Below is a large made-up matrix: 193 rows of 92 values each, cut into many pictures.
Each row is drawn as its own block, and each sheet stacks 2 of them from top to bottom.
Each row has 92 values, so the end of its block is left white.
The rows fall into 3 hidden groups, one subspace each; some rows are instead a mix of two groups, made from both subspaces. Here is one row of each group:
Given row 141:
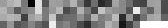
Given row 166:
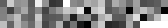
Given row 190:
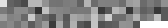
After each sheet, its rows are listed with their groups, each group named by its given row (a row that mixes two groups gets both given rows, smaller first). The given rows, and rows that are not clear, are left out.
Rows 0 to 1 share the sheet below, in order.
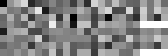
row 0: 190
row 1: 190
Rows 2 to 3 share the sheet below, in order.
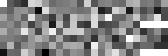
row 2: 190
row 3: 141
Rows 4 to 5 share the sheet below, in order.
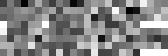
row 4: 141
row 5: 190
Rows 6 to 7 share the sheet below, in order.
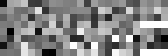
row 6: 190
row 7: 141
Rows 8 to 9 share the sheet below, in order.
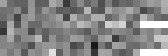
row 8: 166
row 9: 141 and 190
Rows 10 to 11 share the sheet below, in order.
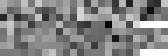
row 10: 166
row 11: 141
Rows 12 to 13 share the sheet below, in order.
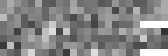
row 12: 141
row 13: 141
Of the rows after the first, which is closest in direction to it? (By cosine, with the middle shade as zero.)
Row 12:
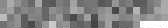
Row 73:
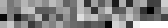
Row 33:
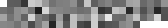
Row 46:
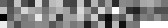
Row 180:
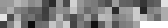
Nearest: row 180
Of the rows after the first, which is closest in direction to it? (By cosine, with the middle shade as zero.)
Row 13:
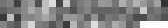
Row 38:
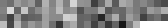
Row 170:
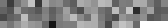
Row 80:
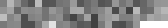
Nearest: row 170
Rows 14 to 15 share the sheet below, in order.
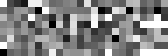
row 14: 190
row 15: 141 and 166
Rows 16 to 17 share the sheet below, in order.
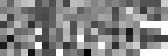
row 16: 141
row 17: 166
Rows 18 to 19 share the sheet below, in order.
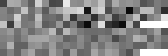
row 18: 166
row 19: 141
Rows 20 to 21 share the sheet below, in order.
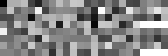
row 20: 190
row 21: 190
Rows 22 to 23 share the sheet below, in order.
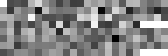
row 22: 190
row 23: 141
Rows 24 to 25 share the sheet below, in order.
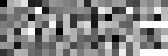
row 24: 190
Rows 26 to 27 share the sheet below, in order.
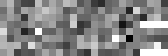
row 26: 141 and 190
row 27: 141 and 190
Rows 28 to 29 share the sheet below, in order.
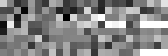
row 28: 166
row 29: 190
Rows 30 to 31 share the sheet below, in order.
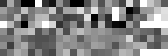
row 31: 141
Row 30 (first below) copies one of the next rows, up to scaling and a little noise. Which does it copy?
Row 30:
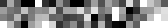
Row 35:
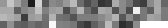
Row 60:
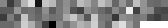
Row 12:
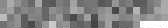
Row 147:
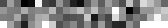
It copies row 147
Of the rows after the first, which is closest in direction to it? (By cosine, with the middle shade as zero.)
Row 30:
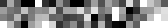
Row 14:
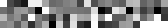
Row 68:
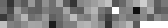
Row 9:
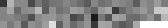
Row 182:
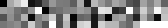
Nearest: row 9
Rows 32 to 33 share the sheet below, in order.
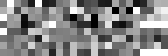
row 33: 190
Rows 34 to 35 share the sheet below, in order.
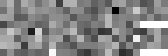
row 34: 141
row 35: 141
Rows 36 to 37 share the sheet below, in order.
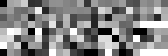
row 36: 190
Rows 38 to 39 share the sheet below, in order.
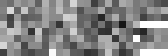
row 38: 166 and 190
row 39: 141
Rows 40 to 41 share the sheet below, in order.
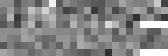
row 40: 141 and 166
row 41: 166
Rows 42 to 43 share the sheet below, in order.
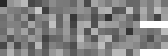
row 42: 190
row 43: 166 and 190
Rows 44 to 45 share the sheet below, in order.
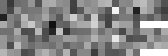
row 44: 141
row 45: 141
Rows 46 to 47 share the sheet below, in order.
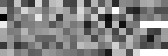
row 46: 141 and 166
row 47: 166
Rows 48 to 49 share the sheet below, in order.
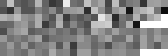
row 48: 166
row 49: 190
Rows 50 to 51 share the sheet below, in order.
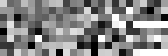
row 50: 166
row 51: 190
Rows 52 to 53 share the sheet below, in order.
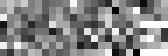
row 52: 141
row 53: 166
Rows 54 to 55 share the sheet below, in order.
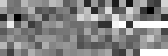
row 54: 166
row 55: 166
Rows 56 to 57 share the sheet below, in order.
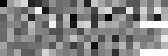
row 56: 190
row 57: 141
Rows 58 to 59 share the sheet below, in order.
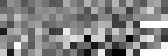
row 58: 166
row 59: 166
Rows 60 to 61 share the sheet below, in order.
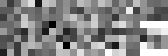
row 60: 141
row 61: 166
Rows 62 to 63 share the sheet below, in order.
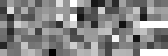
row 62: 190
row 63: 141
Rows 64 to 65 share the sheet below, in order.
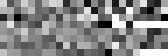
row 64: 166
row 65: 166
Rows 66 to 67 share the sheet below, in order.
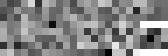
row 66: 141
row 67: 166
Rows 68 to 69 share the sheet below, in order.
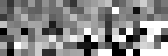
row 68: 141
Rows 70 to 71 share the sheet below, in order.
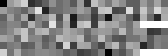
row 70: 190
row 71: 166
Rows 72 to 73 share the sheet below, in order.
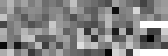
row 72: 141
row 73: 166
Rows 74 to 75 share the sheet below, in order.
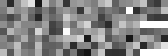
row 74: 141 and 166
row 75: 166
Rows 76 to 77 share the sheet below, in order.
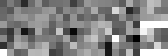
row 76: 141 and 166
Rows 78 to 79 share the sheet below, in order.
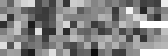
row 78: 141
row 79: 141
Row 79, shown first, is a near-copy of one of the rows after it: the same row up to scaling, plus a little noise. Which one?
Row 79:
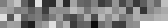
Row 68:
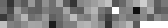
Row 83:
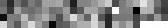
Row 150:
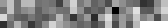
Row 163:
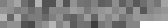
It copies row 163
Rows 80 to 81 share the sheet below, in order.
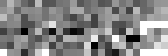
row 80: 141
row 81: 141
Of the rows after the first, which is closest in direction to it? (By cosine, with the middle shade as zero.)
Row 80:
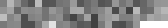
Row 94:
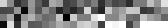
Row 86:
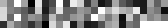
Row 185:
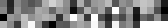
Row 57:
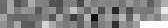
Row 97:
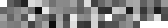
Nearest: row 57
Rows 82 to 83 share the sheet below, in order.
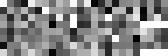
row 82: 190
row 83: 141
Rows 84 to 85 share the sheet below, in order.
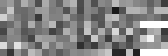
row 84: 141 and 166
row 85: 166
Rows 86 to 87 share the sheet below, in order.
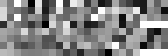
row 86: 141
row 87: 166
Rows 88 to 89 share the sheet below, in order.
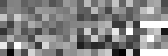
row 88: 166
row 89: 166
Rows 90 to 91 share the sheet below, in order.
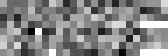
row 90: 166
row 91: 141
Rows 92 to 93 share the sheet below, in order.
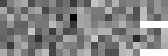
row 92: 190
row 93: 141
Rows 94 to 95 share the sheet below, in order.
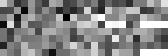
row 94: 166
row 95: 141
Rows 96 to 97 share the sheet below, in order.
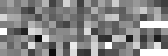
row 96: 166
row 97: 190
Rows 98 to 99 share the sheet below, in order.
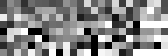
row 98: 166
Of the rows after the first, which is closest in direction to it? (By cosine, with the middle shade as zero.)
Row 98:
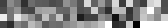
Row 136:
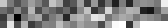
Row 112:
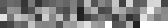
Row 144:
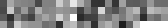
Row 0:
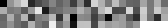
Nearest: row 112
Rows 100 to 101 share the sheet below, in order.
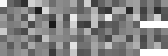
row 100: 190
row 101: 190
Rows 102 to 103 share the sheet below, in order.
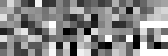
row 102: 141
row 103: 166 and 190
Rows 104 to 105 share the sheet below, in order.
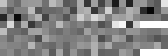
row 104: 166
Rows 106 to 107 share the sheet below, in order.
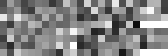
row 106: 166
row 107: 190
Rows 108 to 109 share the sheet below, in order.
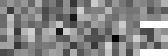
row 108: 166 and 190
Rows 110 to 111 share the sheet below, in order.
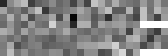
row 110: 190
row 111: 166
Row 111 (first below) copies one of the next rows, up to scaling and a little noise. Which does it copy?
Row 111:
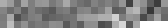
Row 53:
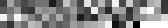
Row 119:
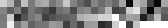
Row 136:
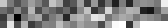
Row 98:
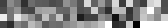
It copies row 119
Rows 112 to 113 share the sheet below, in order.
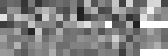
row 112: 166
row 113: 141
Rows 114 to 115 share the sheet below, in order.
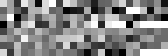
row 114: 141 and 166
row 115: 166
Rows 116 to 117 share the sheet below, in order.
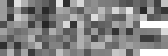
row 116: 141
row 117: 166
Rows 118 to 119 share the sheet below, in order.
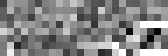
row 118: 190
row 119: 166
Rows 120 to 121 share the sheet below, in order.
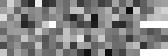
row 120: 141
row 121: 166
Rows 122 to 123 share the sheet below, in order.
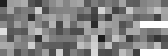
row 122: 190
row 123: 190
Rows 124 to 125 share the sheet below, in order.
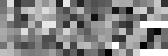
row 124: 141
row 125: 166
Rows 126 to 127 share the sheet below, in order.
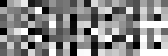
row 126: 190
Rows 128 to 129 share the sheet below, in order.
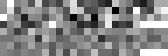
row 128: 141
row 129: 141 and 190
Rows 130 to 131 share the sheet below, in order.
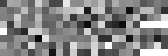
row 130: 166
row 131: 190
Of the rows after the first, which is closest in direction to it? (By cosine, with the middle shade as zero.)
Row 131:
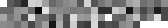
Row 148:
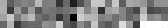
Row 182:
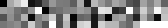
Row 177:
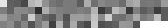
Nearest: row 177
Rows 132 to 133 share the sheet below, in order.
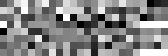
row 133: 190
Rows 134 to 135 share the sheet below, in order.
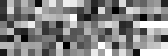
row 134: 141 and 190
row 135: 166
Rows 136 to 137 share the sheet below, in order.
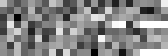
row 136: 166
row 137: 141 and 190
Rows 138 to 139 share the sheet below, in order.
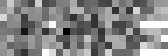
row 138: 141
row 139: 141 and 166
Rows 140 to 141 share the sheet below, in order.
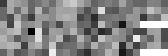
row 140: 166 and 190
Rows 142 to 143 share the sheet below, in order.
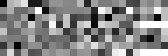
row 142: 190
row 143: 166
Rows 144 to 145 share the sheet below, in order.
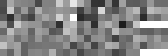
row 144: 190
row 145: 141 and 166
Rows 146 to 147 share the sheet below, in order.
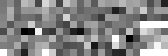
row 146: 141 and 166
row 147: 141
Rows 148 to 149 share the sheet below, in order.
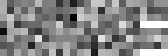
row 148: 190
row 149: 190
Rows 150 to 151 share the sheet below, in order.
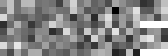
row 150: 141
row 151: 166
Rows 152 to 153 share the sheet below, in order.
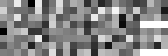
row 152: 141
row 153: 190
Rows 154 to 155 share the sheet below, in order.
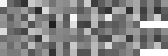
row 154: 190
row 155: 190
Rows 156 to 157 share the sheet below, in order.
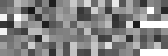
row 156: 141 and 166
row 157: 190
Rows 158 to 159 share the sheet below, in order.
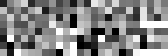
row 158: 190
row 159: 190
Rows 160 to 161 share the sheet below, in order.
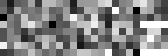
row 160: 141
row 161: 166
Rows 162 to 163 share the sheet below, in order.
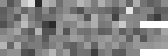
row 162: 141
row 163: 141
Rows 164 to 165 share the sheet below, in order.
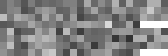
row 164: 166
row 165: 141
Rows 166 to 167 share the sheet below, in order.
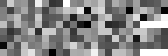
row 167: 141
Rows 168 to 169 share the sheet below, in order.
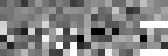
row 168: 141
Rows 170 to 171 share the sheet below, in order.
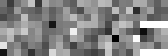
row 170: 141
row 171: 141
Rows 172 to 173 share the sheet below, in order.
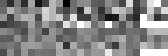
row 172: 166
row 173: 166
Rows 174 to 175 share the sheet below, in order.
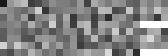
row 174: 190
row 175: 166
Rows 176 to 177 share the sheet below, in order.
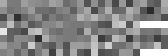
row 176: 166
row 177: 190
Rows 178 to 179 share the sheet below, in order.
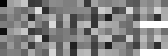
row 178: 190
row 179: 190
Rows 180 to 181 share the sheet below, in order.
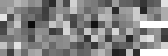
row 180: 141
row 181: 166
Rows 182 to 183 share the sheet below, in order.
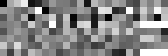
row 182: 190
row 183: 166
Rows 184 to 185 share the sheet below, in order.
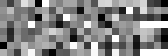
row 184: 141 and 166
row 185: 141
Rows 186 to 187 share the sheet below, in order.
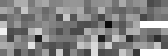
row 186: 166
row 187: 190
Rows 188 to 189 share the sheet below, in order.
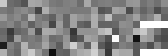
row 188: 190
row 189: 141
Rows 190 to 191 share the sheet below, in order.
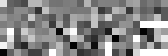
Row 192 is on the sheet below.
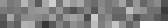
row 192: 141
